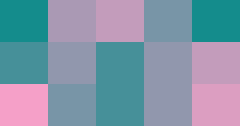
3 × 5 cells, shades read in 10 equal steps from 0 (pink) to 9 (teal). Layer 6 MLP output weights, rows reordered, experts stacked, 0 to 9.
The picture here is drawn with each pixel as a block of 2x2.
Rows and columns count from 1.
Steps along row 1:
down down up up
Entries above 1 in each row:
5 5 3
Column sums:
16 12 16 13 12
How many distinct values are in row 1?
4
